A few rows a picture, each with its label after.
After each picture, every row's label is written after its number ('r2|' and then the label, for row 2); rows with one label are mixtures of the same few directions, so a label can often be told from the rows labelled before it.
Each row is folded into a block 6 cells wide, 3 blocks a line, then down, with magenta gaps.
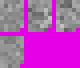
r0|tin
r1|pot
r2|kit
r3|kit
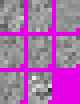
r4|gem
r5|tin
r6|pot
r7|kit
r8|kit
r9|kit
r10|kit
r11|pot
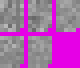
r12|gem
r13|gem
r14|kit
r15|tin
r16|tin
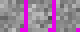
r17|gem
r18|pot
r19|tin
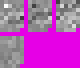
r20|pot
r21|pot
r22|tin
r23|kit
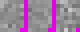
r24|gem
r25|pot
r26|tin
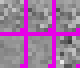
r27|tin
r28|pot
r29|pot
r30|pot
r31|pot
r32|kit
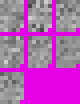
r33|gem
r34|gem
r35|tin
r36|kit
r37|tin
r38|pot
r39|tin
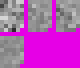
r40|gem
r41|pot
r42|pot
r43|pot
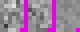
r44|kit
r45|pot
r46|kit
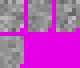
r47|gem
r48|gem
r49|kit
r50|kit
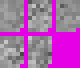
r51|pot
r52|tin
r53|pot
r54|pot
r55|gem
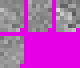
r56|pot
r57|tin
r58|pot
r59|tin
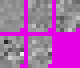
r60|pot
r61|gem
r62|gem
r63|pot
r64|pot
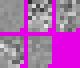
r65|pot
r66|tin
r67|kit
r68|pot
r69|tin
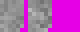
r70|gem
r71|pot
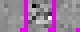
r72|pot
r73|pot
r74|gem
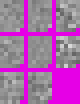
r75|pot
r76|tin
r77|pot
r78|pot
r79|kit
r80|tin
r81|tin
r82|pot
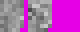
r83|gem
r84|pot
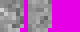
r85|pot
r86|kit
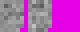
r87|pot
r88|kit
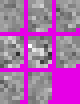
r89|kit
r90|kit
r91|pot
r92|kit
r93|pot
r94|kit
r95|pot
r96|gem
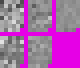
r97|tin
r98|pot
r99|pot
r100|gem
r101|tin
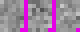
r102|gem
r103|tin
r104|pot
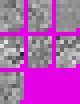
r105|kit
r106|pot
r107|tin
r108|pot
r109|tin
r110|tin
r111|kit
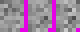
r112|tin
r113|kit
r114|kit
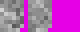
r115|pot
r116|kit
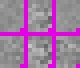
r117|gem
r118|pot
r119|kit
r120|tin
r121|pot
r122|tin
